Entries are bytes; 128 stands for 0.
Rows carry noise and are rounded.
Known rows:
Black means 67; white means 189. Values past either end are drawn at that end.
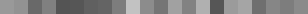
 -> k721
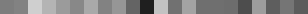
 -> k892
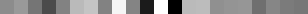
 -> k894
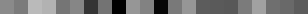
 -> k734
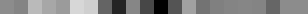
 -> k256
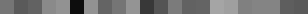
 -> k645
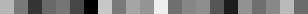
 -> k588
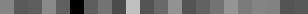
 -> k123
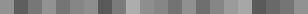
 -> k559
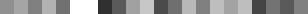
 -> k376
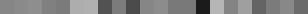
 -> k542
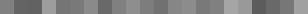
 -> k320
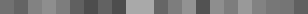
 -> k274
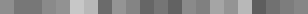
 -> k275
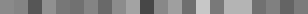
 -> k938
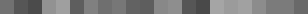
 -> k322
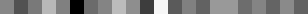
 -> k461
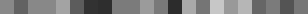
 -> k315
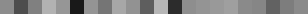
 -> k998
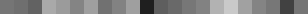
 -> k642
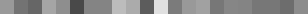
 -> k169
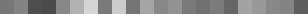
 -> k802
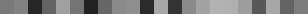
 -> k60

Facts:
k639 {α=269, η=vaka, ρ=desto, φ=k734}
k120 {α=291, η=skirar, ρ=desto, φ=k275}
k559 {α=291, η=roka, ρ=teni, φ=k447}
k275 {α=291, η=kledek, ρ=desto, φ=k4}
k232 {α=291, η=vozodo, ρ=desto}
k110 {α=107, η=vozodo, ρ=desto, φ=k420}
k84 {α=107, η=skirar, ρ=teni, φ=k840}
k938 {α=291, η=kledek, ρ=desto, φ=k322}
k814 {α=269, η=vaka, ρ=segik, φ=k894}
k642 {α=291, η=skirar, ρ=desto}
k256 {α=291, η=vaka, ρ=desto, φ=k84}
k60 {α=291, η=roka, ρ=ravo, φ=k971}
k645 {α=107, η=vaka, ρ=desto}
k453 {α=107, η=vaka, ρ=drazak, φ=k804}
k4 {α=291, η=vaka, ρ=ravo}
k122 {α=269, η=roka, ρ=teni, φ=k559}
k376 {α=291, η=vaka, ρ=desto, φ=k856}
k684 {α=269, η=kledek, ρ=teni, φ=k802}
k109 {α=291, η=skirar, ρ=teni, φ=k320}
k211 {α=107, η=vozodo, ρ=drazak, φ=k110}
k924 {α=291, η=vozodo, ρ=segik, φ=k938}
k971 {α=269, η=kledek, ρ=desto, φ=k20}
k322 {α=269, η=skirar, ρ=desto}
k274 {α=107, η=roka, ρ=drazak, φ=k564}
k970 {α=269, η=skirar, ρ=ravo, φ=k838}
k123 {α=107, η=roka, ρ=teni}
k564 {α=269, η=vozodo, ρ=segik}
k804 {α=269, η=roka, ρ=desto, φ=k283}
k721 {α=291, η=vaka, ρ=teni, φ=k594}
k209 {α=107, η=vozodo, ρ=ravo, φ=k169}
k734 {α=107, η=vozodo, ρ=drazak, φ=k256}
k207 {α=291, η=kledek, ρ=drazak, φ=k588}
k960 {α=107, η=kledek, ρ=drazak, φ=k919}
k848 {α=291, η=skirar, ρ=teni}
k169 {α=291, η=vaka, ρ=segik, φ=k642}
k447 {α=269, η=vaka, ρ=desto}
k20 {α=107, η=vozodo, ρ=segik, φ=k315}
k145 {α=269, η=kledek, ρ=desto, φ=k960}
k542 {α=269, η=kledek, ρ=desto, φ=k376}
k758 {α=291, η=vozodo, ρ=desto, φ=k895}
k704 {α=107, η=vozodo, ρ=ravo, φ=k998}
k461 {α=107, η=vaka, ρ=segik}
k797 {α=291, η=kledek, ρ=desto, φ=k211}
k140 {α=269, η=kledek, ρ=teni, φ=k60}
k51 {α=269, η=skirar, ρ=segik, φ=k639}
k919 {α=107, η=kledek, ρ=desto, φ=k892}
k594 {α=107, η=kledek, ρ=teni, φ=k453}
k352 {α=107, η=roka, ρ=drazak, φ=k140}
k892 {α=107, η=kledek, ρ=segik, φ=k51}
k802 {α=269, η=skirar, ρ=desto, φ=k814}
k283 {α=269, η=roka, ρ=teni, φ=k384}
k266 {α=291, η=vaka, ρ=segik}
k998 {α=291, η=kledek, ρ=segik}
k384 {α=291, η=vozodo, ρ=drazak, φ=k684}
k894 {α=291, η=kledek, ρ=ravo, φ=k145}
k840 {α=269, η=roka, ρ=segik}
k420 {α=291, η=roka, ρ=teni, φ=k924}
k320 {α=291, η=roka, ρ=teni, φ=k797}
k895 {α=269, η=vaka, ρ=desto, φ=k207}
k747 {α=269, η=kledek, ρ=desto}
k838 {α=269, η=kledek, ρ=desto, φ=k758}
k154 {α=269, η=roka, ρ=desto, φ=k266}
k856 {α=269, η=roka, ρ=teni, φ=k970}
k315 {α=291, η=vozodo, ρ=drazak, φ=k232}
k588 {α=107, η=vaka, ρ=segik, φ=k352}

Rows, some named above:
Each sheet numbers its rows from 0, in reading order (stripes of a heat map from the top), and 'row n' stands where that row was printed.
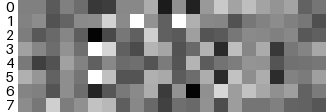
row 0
k4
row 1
k814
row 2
k123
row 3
k758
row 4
k110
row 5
k758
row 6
k4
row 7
k919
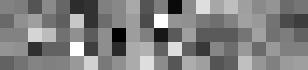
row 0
k4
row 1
k960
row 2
k734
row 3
k895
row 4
k384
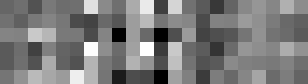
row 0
k283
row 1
k274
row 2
k734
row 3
k283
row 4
k594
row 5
k639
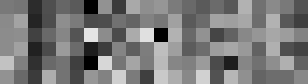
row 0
k352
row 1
k971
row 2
k804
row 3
k971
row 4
k588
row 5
k924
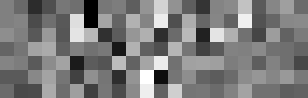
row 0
k140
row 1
k207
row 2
k970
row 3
k84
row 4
k20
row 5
k453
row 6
k211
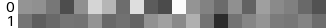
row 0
k145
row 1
k122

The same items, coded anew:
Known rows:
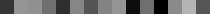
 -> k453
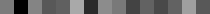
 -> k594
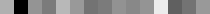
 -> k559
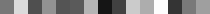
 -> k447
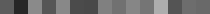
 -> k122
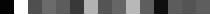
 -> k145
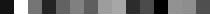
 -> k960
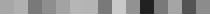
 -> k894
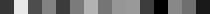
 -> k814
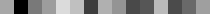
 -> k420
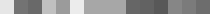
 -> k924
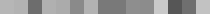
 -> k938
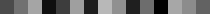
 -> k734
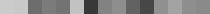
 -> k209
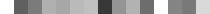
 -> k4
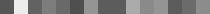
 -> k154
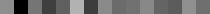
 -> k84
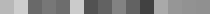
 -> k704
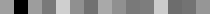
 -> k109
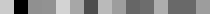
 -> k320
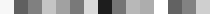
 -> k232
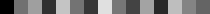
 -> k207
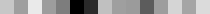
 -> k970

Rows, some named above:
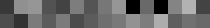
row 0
k453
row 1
k122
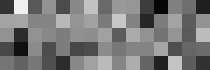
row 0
k814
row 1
k894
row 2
k256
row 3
k122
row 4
k51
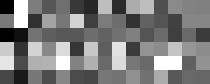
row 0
k895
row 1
k110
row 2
k684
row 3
k315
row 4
k60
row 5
k122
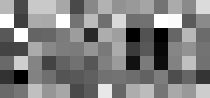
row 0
k376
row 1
k60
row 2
k211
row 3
k384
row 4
k274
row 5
k283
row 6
k758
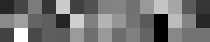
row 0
k140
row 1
k892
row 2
k919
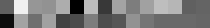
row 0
k971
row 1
k804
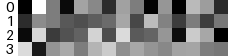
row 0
k352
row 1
k639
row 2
k588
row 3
k169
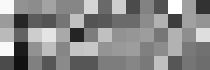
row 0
k20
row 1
k123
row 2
k376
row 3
k169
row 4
k122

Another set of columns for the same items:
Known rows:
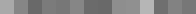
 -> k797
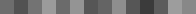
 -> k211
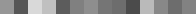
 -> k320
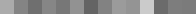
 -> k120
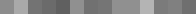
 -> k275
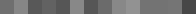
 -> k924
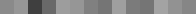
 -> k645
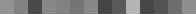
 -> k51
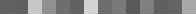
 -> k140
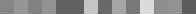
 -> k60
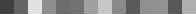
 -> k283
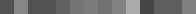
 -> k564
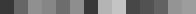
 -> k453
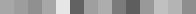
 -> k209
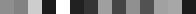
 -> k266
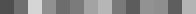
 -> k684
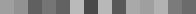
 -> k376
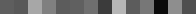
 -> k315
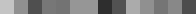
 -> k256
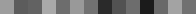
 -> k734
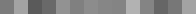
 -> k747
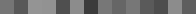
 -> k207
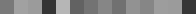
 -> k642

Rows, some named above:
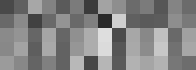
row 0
k384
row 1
k20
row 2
k970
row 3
k970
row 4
k376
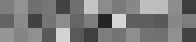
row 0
k4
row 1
k20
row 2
k169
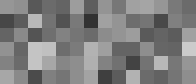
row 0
k758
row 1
k384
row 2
k814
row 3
k122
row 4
k123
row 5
k639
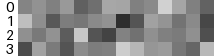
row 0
k894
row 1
k256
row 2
k169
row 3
k804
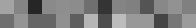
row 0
k892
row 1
k971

